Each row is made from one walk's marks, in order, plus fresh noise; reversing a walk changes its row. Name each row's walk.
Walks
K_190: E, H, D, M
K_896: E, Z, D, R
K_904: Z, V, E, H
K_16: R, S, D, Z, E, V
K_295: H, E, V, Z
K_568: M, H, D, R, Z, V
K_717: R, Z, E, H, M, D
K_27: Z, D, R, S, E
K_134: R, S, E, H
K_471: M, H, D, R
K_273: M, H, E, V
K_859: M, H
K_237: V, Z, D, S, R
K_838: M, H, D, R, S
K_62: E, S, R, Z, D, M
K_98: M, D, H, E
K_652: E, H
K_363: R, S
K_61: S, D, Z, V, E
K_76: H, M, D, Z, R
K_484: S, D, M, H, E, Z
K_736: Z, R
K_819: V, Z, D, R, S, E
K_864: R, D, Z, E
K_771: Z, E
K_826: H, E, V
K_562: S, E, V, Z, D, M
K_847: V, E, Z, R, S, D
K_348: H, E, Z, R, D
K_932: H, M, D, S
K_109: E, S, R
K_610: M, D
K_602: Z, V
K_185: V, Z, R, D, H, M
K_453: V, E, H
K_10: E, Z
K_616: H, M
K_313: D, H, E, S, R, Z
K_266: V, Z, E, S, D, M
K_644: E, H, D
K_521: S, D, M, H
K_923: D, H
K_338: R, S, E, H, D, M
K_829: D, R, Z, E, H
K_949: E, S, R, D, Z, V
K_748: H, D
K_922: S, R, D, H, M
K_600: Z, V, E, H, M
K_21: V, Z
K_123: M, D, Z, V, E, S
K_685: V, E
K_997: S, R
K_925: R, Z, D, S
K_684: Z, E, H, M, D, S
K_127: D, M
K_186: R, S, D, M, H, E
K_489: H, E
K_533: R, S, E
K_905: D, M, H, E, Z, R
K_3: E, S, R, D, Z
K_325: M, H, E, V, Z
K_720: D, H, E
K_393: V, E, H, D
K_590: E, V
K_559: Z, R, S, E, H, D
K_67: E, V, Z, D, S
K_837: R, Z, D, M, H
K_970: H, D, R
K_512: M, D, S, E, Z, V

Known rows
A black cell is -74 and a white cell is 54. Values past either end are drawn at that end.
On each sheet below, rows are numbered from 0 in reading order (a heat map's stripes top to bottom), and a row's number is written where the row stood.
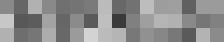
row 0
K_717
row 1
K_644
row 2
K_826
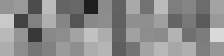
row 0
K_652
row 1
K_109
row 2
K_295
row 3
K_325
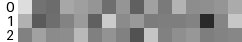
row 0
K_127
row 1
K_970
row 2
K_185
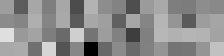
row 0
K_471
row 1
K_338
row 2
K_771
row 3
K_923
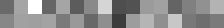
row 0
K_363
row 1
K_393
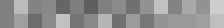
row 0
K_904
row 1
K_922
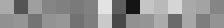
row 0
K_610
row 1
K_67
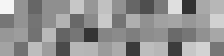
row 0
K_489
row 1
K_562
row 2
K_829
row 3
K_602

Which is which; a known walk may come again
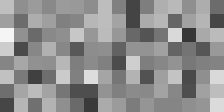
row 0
K_98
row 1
K_273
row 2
K_489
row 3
K_109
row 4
K_185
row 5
K_616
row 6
K_134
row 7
K_521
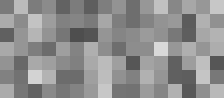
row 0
K_904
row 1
K_186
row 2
K_837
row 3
K_600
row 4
K_568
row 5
K_16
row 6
K_348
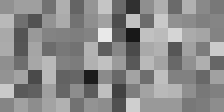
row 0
K_838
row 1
K_190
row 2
K_610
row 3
K_736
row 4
K_512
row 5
K_652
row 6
K_644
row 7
K_266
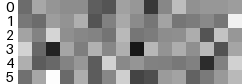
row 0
K_859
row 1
K_997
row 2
K_864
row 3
K_10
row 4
K_970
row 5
K_363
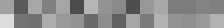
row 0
K_471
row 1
K_127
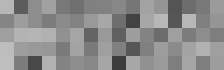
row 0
K_905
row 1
K_684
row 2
K_819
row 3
K_27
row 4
K_3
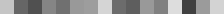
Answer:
K_748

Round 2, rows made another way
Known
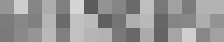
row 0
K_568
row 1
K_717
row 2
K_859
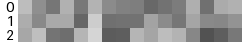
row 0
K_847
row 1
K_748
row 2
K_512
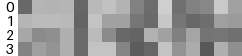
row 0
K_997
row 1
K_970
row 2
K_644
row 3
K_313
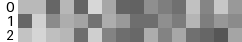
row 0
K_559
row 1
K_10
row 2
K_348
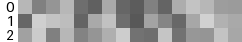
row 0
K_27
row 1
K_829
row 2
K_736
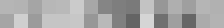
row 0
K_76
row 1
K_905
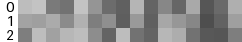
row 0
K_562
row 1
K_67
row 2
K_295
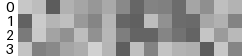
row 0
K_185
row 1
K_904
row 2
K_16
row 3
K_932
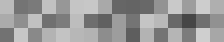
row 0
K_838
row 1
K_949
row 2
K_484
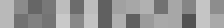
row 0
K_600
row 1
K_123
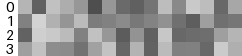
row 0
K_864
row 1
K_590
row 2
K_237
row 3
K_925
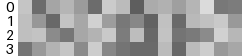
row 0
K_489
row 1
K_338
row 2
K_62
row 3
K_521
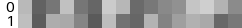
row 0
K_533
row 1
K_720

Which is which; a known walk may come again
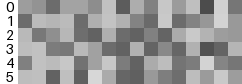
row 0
K_684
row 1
K_997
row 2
K_27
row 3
K_562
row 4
K_652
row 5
K_559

